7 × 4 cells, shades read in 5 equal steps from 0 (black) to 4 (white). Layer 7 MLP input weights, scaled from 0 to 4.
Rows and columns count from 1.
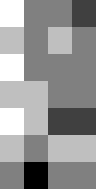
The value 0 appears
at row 7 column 2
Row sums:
9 10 10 10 9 11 6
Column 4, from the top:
1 2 2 2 1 3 2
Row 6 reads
3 2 3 3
